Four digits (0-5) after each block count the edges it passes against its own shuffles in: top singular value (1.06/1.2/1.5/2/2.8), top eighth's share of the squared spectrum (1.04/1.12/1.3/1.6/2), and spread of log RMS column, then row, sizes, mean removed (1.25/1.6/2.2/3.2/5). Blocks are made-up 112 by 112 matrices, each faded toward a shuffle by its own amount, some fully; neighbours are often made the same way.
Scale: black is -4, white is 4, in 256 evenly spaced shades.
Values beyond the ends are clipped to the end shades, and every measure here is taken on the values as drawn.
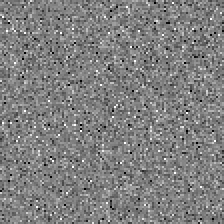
0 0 0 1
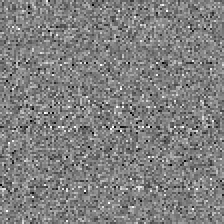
1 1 0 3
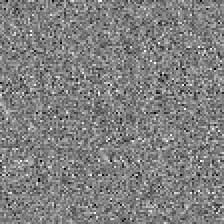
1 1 0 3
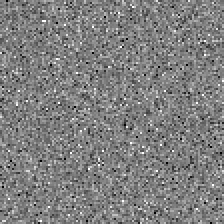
0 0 0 0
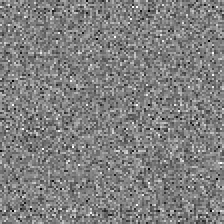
0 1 0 2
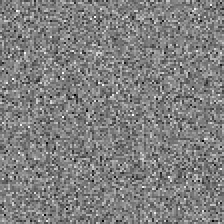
0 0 0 2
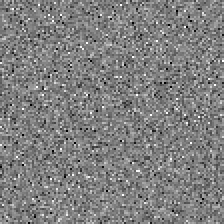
0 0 0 0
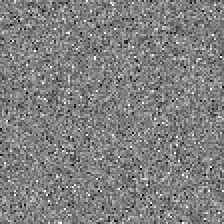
0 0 0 0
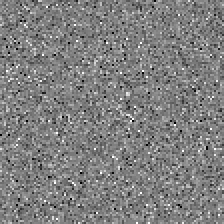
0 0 0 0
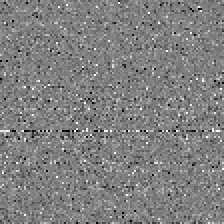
3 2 0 2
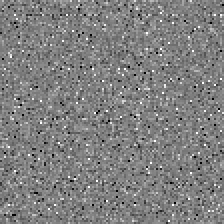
0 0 0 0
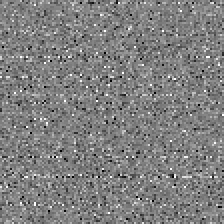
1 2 0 2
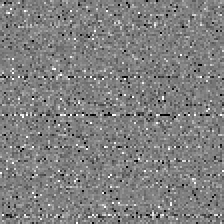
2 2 0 2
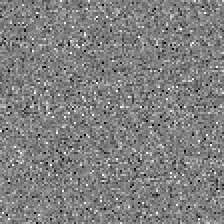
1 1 0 1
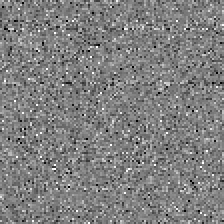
1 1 0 2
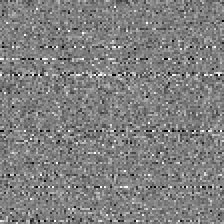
2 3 0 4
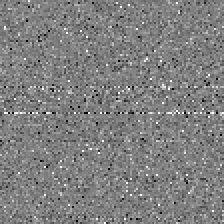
3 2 0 2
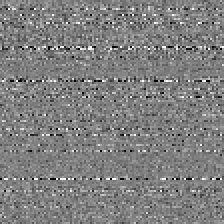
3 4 0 4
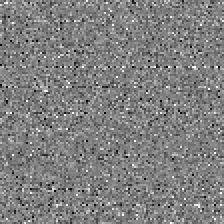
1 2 0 3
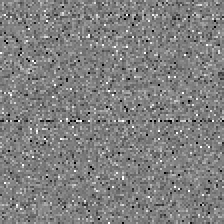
2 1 0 2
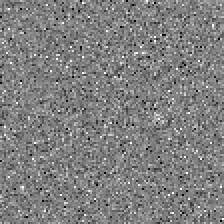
2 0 0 0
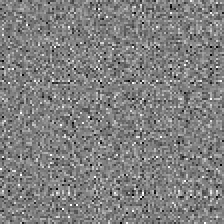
4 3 2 2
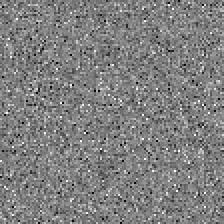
3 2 0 1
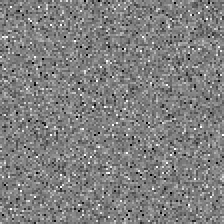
1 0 0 0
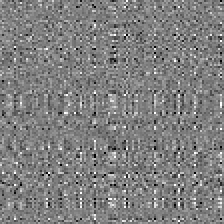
5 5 3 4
